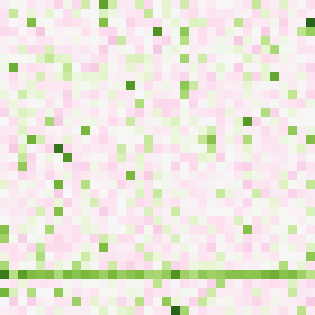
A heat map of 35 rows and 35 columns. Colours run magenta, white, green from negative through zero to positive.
Histogram: skewed, a long tail of high values. Odd lines: row 31. Average level on the scale: 50%. Mirror symmetry: none.
